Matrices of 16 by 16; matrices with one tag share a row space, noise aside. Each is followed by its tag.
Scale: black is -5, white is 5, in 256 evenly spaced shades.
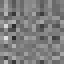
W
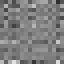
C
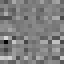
W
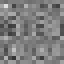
W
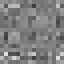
C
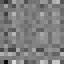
W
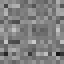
C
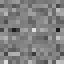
C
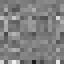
C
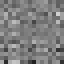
C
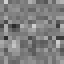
C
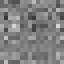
C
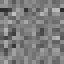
W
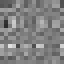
W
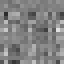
C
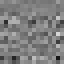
C
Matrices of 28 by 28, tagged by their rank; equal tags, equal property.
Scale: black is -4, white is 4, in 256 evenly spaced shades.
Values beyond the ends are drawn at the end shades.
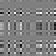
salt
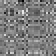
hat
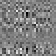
hat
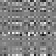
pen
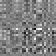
hat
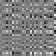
pen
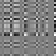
salt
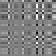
salt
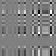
salt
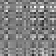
pen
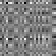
pen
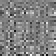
hat
